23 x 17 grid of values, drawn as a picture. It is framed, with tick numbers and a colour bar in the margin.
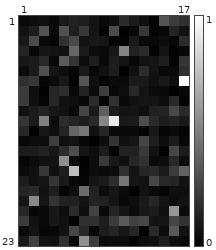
Histogram: skewed, a long tail of high values. Slope: none. Average level on the scale: 10%. Mirror symmetry: none. Roughest part: centre. Stripes: none. Grain: fine.
